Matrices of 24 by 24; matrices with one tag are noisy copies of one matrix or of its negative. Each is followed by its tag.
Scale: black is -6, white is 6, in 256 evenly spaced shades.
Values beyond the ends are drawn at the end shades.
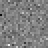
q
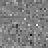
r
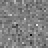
r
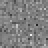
r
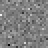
q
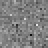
r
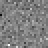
q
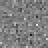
r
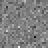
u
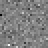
q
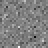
u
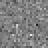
r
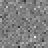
u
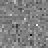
r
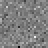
u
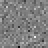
u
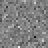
u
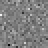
q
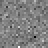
u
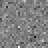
u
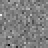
q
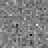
r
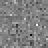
r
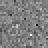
r
